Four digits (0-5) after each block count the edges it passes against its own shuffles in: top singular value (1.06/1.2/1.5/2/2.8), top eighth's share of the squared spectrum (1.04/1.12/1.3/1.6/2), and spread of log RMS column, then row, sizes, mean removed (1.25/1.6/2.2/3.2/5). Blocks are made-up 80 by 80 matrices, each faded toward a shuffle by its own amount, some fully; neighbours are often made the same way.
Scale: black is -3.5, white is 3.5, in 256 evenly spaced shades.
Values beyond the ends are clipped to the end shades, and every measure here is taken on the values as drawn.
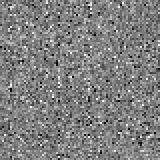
1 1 2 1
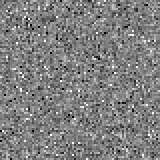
0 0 0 0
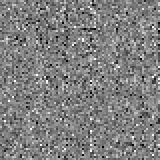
1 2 2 1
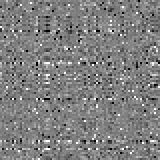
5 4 2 3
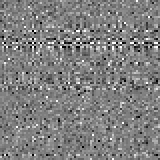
5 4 2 3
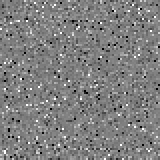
2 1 0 0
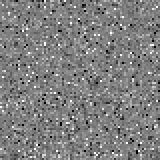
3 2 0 0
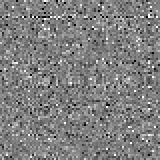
4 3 1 2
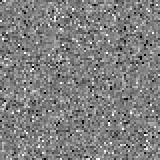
2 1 0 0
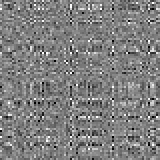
5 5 3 3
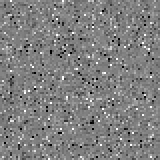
0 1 1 1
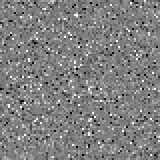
0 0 0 0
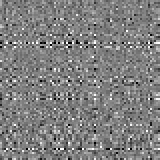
5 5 3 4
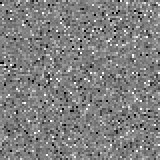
0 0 0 0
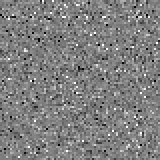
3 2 0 1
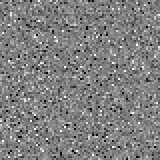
1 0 0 0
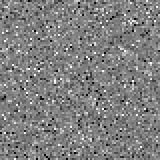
1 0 0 0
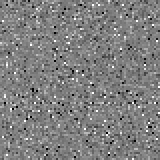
2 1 0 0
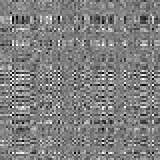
5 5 4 4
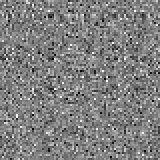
4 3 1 2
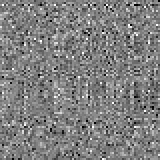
4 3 2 2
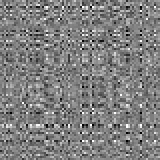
5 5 4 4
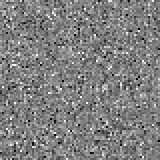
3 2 0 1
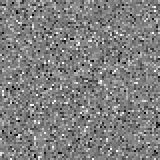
0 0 0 0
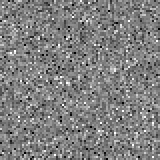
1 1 0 0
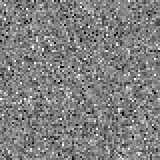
1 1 0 0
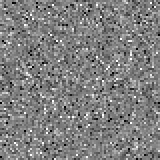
2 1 0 0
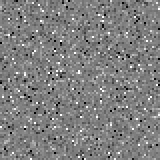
1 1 0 0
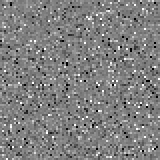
2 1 0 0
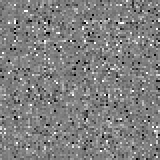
1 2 2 2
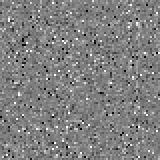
1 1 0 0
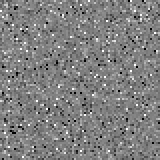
0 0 0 0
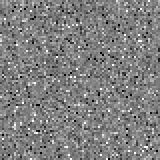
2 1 0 0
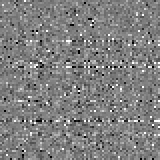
4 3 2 3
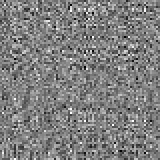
4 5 3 3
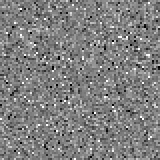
1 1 0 0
